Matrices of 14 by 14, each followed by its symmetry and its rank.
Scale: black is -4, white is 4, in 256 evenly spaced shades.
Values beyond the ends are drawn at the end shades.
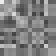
symmetric, rank three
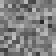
neither, full rank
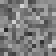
neither, full rank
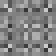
symmetric, rank two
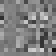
neither, rank three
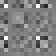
symmetric, rank two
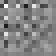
symmetric, rank two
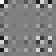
symmetric, rank one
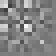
symmetric, rank three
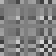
symmetric, rank one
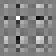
symmetric, rank one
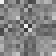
symmetric, rank three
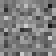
neither, rank three
